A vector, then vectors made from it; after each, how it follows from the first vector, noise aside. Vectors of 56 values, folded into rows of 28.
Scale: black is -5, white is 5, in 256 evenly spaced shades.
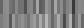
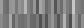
negated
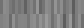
shrunk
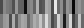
scaled up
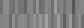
shrunk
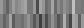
negated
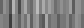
reversed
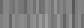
shrunk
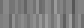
shrunk
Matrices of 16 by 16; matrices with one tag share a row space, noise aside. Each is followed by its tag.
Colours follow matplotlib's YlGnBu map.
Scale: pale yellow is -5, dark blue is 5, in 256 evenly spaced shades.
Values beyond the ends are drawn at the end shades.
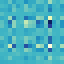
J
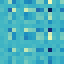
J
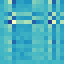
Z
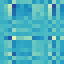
Z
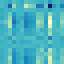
J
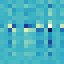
J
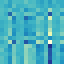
J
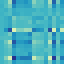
Z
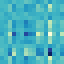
J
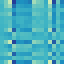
Z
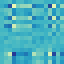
Z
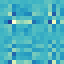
Z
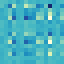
J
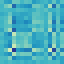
Z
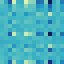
J
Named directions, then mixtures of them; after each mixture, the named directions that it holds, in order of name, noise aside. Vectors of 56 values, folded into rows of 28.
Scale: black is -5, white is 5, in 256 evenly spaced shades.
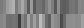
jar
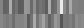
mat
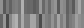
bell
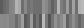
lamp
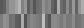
jar, lamp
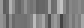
jar, mat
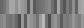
jar, lamp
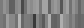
bell, jar, mat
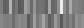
mat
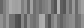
bell, jar, lamp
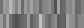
bell, jar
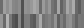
bell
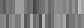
bell, lamp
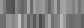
jar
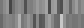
jar, mat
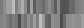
jar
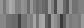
jar, mat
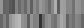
bell, jar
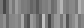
bell, lamp, mat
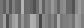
bell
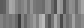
jar, lamp, mat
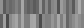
bell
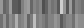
bell, lamp, mat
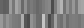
lamp, mat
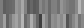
bell, lamp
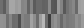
jar, lamp, mat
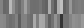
jar, mat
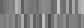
lamp
